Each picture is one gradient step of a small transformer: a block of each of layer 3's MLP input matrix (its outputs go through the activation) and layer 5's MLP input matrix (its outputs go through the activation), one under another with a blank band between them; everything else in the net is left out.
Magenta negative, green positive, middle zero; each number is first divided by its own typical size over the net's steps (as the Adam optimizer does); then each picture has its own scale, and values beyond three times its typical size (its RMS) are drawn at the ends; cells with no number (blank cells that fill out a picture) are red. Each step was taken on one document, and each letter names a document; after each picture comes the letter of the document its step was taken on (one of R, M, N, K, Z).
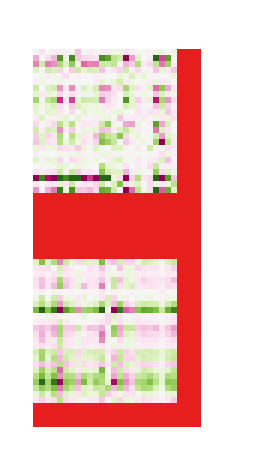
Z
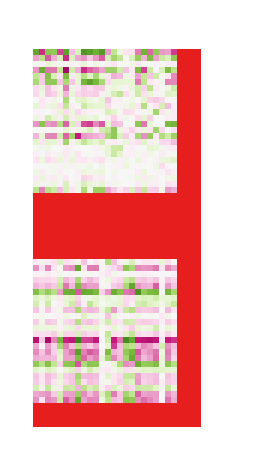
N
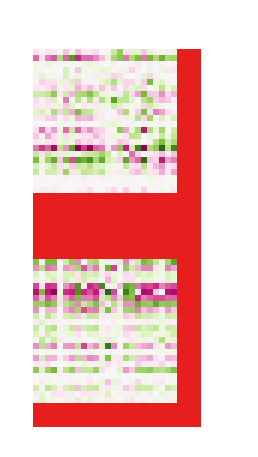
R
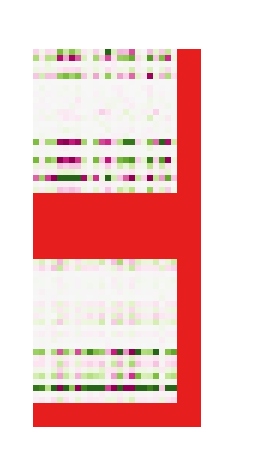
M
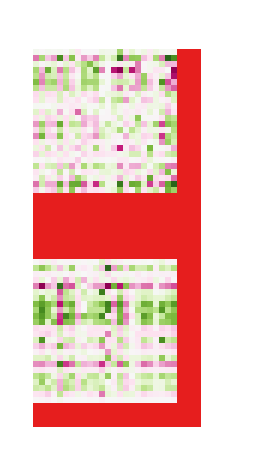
Z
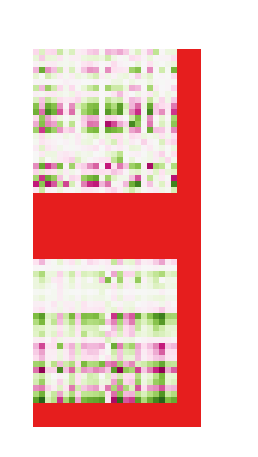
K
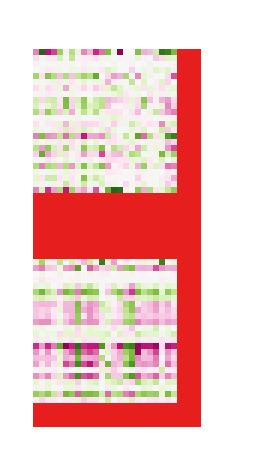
N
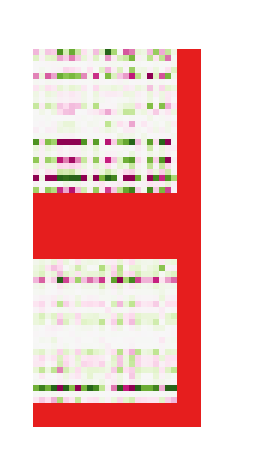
M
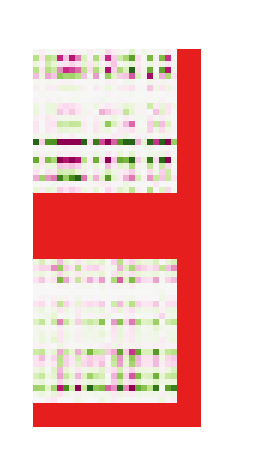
M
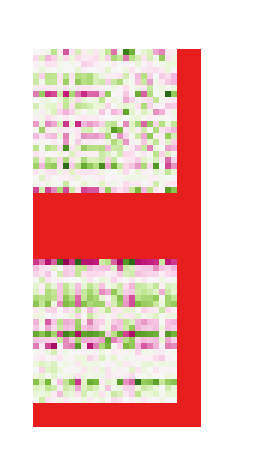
N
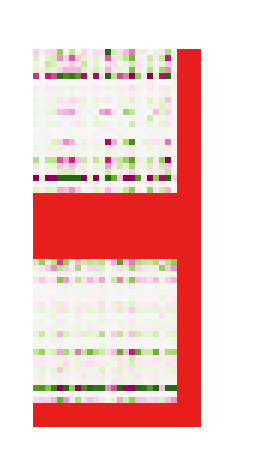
M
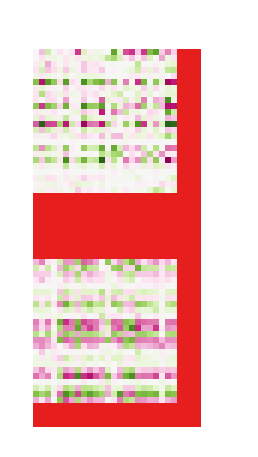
N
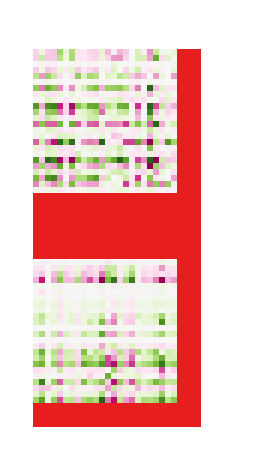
K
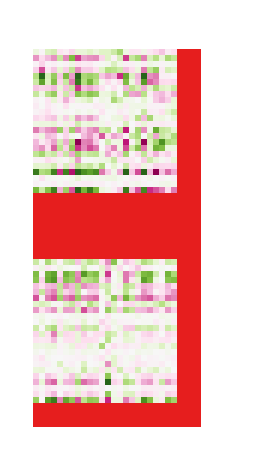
R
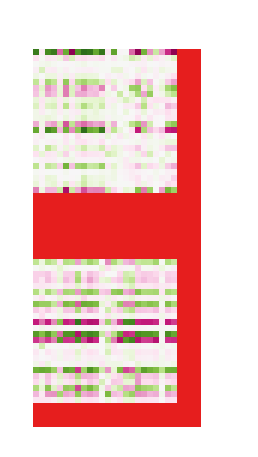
N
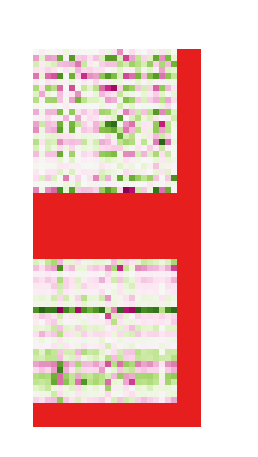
Z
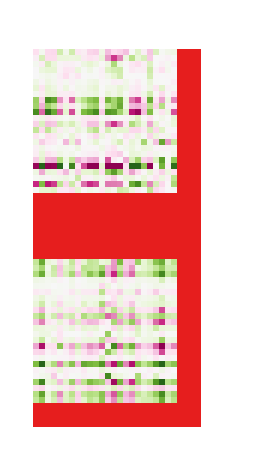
K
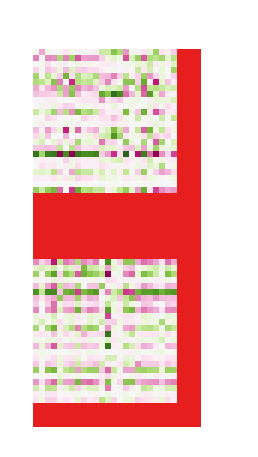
R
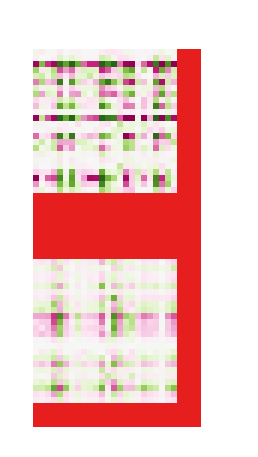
Z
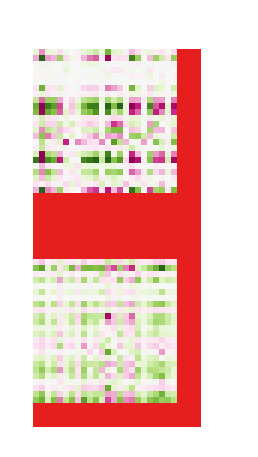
K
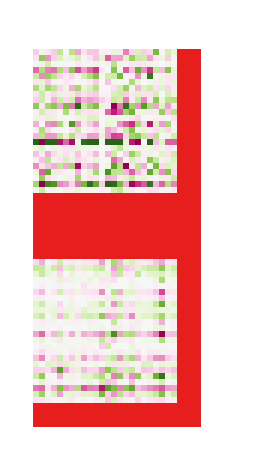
K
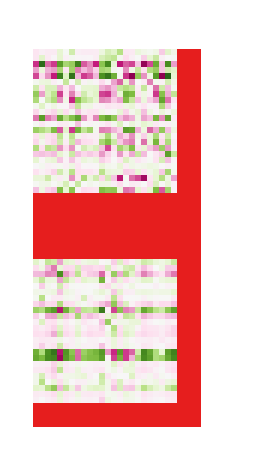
Z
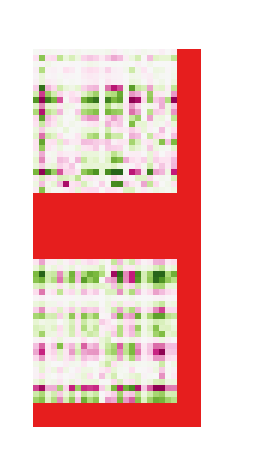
K
